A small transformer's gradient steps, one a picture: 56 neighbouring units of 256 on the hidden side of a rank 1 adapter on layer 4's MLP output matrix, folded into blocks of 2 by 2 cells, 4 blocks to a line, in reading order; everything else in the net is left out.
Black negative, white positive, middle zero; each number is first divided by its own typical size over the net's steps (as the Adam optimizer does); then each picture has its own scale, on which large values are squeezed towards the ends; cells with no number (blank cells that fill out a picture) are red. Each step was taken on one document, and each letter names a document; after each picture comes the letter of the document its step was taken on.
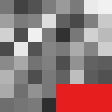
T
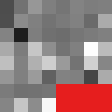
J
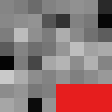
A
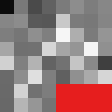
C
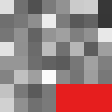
A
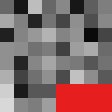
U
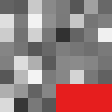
U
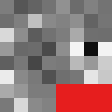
C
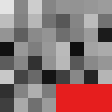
A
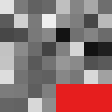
C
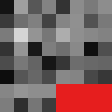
J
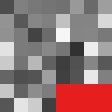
C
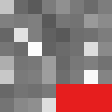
J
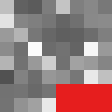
J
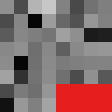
U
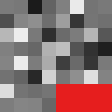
U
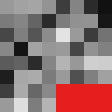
T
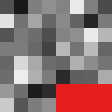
U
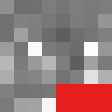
J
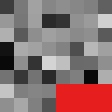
A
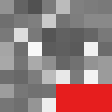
J
